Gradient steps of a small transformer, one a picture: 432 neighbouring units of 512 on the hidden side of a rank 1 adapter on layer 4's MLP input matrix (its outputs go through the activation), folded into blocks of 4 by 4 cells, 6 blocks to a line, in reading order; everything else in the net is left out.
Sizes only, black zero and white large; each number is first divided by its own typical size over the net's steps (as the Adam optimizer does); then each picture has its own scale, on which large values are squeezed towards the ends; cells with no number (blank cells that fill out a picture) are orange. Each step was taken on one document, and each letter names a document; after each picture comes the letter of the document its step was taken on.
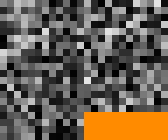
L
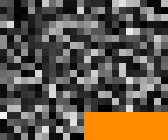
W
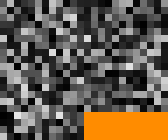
W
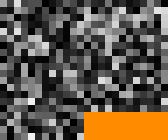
L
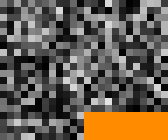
L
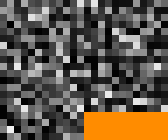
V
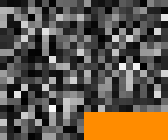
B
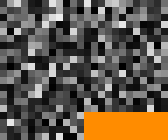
L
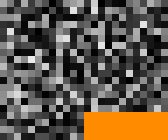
V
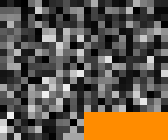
V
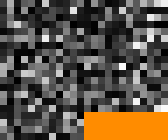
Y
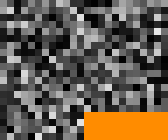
B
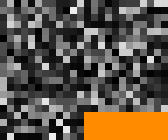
Y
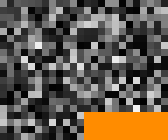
L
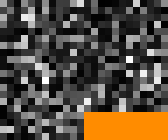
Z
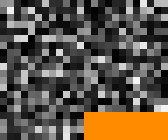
Y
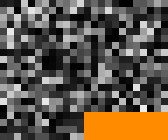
V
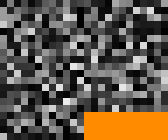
W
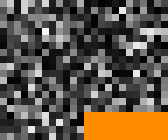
Y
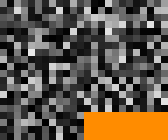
L
